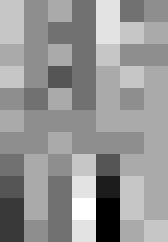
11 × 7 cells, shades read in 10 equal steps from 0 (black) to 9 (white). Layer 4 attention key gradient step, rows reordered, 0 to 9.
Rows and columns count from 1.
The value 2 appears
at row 10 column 1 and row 11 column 1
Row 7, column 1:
5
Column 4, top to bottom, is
4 4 4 4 4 5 5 7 8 9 8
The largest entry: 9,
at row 10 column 4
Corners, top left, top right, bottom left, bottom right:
7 5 2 7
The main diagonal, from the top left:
7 5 6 4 6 6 6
